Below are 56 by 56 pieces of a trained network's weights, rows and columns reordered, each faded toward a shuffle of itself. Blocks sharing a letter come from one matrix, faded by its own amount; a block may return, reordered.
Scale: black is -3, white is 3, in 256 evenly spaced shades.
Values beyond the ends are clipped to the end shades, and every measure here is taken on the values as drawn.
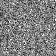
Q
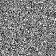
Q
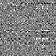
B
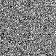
Q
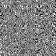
B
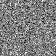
Q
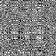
B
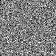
Q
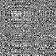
B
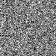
Q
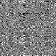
B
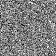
Q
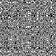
B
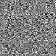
B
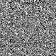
Q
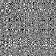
B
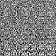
B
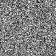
Q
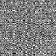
B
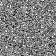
Q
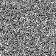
Q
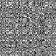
B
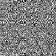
B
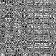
B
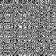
B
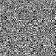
B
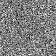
Q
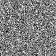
Q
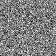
Q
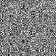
B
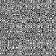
B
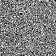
Q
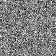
Q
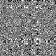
B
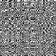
B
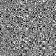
B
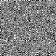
B
